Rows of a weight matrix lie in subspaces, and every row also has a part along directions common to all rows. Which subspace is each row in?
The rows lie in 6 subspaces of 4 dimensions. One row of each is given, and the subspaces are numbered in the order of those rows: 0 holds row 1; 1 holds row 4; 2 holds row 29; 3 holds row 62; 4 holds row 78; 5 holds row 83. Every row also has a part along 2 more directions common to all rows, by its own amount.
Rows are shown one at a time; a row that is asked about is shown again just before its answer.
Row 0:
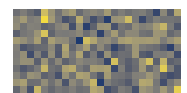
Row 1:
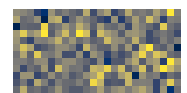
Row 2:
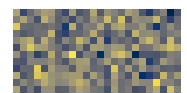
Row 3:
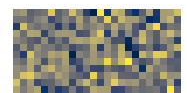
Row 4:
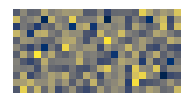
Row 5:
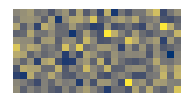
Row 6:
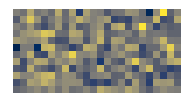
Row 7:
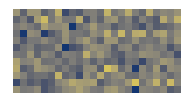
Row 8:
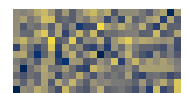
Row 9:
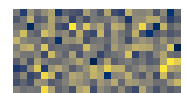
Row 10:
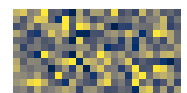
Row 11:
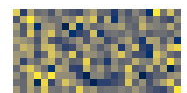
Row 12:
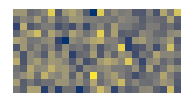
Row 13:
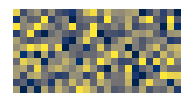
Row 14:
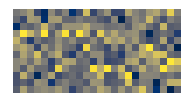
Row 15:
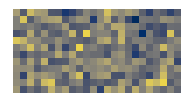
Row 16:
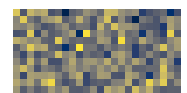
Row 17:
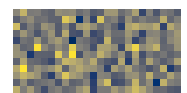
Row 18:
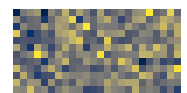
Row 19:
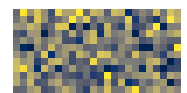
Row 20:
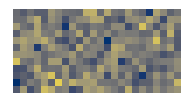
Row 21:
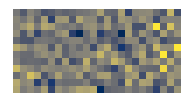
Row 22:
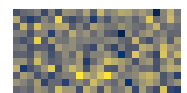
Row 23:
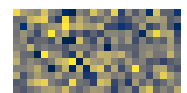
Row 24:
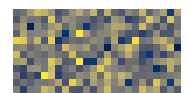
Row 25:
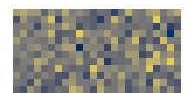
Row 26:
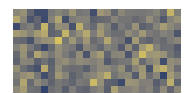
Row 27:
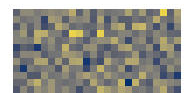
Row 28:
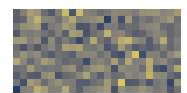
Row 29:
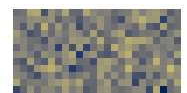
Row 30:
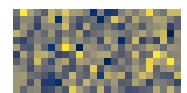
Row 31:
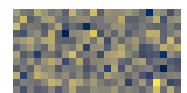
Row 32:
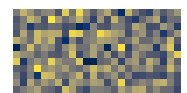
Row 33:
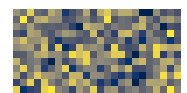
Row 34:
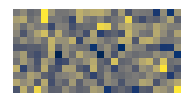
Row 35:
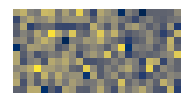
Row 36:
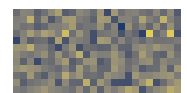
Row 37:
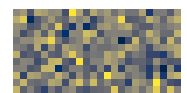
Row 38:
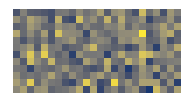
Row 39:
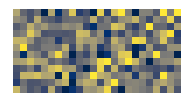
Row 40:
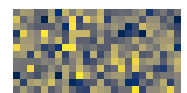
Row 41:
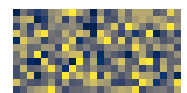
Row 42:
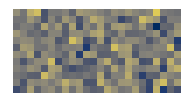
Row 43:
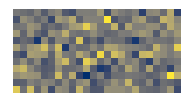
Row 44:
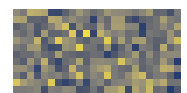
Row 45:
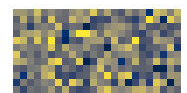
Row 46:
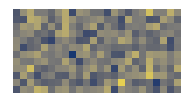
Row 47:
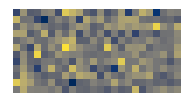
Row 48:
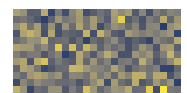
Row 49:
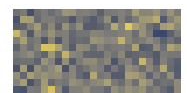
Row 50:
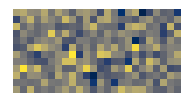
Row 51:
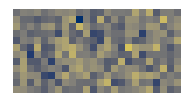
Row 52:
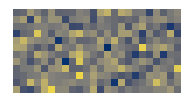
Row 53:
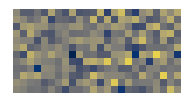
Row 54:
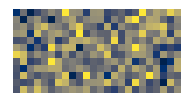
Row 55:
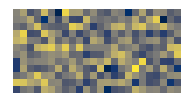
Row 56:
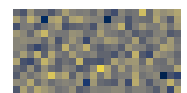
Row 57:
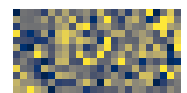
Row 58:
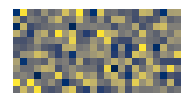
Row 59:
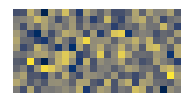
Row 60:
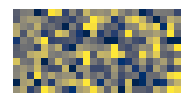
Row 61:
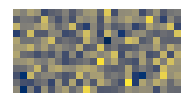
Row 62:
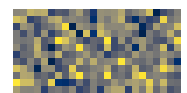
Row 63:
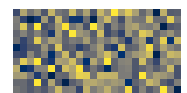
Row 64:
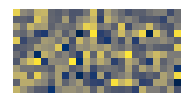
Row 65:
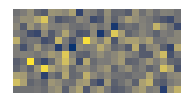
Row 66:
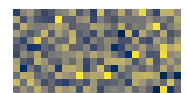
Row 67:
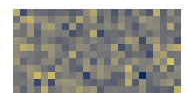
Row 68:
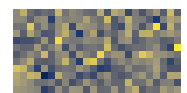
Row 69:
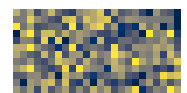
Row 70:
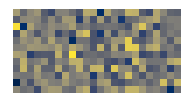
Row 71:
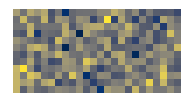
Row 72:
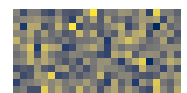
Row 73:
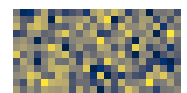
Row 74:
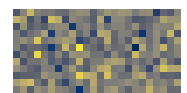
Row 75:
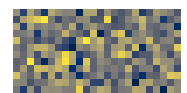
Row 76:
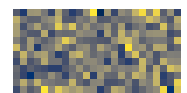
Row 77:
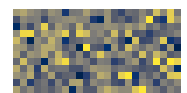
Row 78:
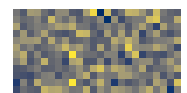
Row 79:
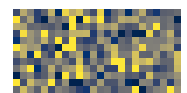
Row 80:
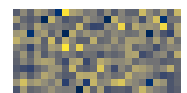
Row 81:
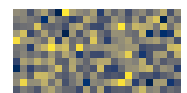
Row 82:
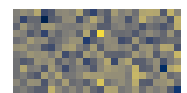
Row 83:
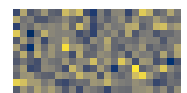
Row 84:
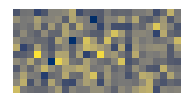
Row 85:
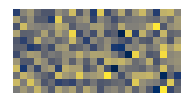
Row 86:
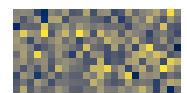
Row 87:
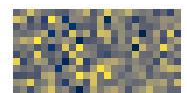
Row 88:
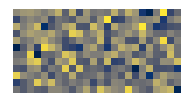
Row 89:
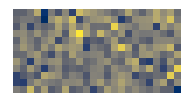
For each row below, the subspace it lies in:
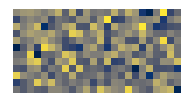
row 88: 1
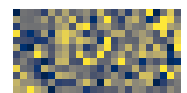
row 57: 2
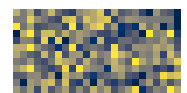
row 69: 5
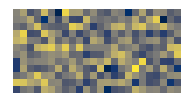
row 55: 5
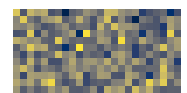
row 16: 3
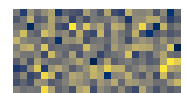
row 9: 0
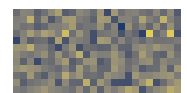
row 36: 5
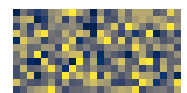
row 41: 5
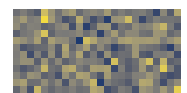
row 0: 2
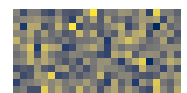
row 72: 4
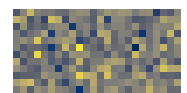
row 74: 3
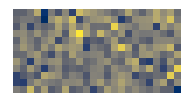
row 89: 2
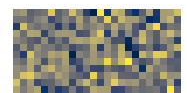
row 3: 4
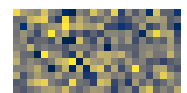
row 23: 5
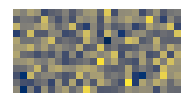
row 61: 1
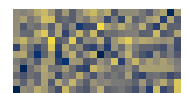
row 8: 2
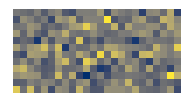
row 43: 2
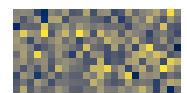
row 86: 0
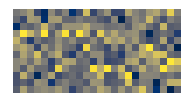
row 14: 0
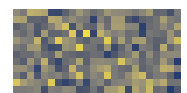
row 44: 3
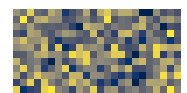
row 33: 3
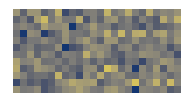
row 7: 5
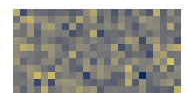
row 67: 1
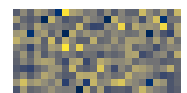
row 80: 5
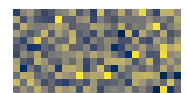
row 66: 1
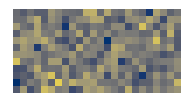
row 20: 3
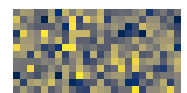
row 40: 5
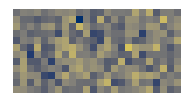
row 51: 4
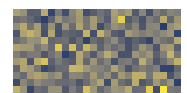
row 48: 2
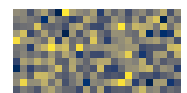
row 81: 5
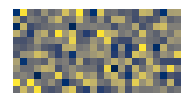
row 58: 4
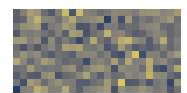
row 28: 0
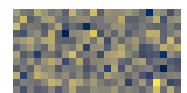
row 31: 0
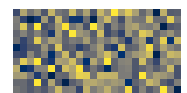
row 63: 1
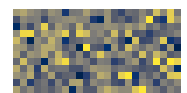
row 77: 0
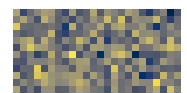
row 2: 0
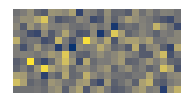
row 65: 2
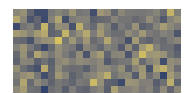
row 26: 0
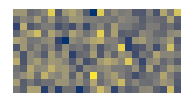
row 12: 4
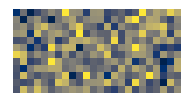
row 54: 3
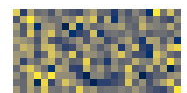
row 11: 1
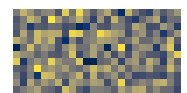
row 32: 4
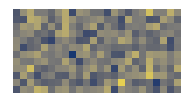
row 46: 0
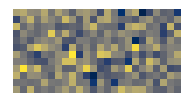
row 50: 4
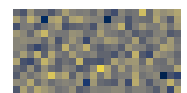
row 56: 1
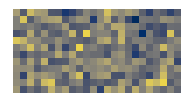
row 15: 3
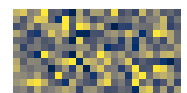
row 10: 5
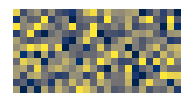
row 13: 1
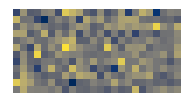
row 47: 5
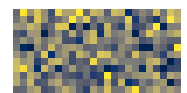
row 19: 0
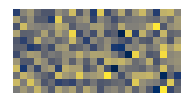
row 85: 1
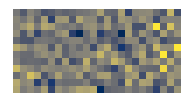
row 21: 1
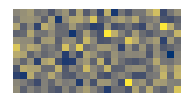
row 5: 1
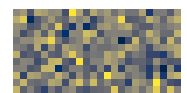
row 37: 0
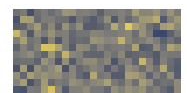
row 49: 5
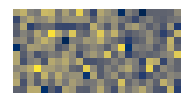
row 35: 4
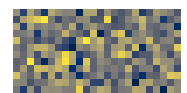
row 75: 2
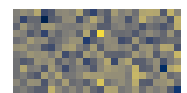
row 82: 2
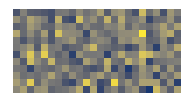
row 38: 4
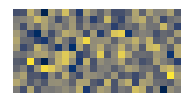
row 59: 2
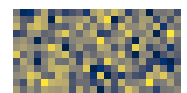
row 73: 3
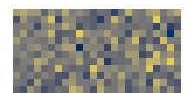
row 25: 3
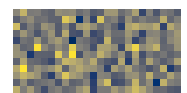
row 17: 4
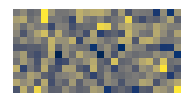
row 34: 2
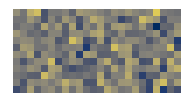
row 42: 2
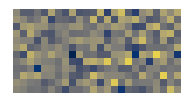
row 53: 4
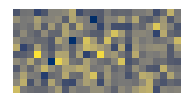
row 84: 2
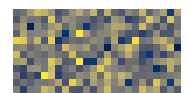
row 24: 0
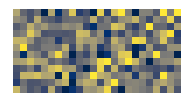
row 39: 4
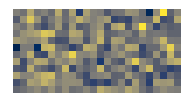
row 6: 1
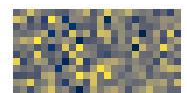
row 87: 3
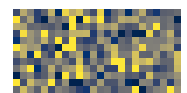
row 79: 5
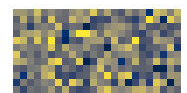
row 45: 0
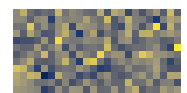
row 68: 0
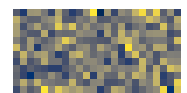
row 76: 4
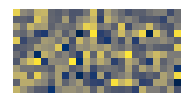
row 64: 5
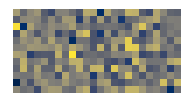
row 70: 4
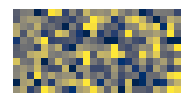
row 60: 3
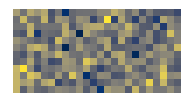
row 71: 3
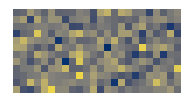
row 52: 3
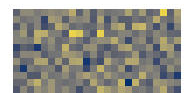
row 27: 1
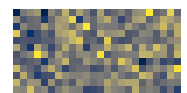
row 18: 2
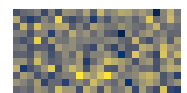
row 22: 1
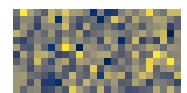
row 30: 3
